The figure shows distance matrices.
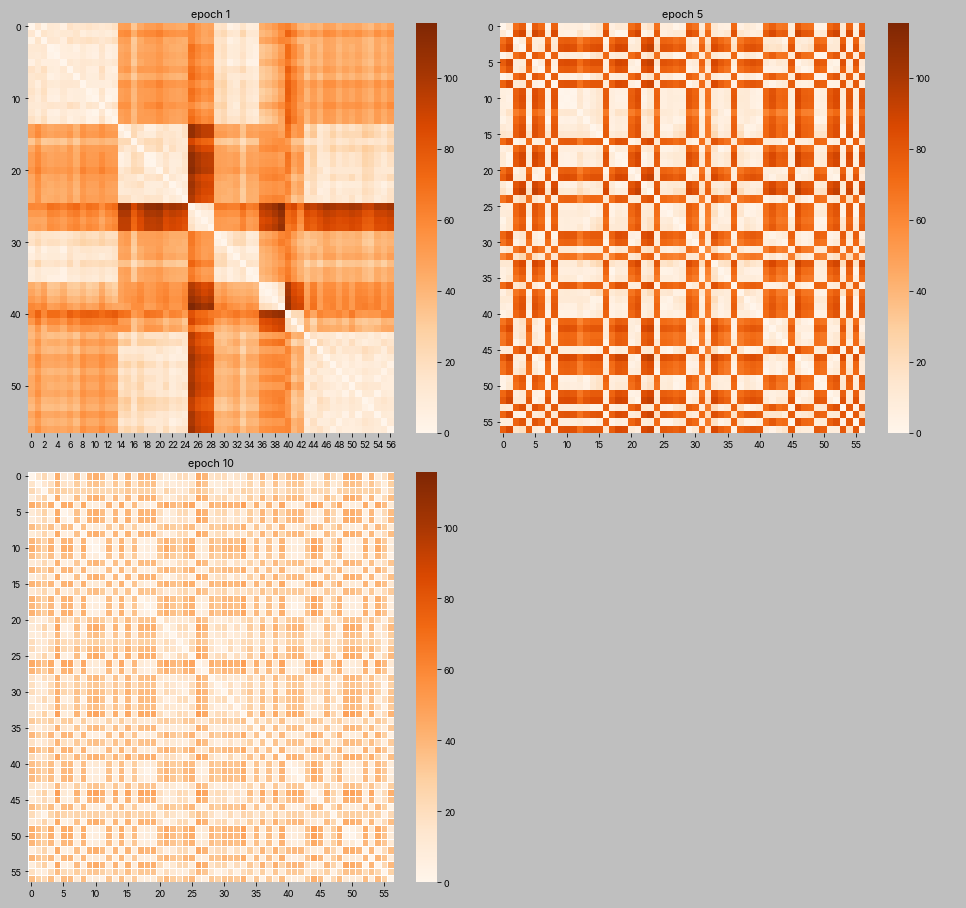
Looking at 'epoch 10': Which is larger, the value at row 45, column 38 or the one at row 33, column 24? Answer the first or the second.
the first
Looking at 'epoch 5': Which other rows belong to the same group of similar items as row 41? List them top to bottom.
2, 3, 5, 6, 8, 16, 20, 21, 24, 29, 30, 32, 36, 42, 43, 44, 46, 47, 48, 51, 52, 54, 56
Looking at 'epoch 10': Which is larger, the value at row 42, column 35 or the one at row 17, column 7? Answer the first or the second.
the first
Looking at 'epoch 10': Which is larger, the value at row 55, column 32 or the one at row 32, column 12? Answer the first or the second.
the second
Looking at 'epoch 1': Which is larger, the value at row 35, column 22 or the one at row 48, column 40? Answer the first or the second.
the second
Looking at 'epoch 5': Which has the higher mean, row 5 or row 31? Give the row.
5
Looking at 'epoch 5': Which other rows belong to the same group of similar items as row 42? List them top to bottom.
2, 3, 5, 6, 8, 16, 20, 21, 24, 29, 30, 32, 36, 41, 43, 44, 46, 47, 48, 51, 52, 54, 56
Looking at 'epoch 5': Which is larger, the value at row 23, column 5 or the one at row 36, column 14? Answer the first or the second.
the first
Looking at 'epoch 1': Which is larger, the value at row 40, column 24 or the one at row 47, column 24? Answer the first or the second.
the first
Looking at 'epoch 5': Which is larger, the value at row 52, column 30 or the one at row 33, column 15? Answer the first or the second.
the second
